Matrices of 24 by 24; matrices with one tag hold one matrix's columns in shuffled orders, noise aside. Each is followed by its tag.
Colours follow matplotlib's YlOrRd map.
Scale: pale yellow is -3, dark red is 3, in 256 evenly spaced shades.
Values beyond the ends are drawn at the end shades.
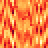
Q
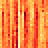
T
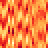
Q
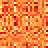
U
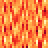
Q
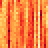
T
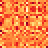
U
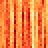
T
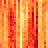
T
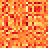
U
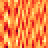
Q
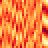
Q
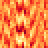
Q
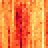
T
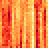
T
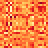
U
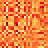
U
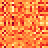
U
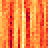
T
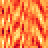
Q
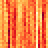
T
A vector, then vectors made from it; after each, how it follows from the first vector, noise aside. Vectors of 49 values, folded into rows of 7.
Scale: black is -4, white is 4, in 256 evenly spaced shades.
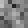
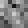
copied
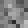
reversed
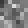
negated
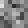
copied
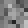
reversed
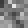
negated
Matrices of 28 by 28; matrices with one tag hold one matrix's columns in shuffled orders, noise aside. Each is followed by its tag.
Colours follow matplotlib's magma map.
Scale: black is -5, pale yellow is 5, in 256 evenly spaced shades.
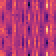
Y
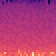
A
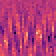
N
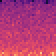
A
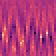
N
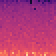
A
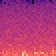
A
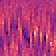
N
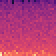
A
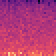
A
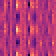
Y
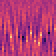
N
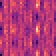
Y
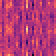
Y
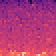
A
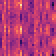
Y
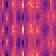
Y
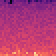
A
